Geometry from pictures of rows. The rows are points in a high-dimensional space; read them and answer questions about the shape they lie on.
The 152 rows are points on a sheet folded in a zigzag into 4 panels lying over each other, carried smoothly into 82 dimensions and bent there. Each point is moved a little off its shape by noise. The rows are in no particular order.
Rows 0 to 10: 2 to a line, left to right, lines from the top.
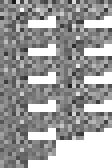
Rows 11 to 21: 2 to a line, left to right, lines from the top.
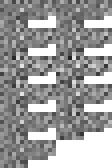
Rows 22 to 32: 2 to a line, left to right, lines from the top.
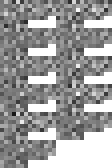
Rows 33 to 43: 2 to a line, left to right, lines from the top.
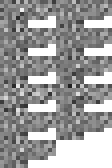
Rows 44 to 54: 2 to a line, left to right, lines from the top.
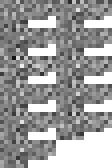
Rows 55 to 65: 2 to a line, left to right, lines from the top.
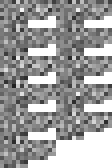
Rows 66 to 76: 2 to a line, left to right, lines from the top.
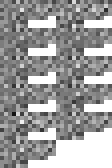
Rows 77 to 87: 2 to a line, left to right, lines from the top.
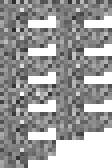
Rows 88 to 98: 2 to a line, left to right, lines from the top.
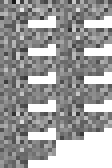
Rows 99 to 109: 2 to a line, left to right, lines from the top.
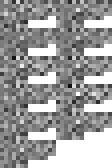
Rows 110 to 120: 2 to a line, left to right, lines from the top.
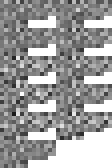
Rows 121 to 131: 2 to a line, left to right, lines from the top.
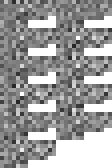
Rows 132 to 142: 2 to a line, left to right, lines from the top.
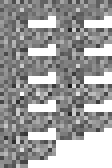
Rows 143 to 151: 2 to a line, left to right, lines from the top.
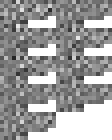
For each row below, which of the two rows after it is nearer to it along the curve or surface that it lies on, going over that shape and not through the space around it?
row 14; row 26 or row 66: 66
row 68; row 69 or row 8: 69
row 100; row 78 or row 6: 78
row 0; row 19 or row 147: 147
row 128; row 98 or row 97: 98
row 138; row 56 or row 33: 33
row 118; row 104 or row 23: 104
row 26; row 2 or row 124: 2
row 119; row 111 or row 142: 142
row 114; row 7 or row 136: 7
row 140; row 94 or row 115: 94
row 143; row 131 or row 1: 131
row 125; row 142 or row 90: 142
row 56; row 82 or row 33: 82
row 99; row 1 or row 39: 39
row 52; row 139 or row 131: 131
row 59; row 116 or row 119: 119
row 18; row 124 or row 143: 143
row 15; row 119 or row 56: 119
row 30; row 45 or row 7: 7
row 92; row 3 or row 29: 3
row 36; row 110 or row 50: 50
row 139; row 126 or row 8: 126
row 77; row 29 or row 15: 15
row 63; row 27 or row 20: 27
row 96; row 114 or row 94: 114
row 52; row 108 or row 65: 108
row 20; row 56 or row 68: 68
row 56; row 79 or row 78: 78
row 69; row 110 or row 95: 95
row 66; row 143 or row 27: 27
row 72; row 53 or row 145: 53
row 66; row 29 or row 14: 14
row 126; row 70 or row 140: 70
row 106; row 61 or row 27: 61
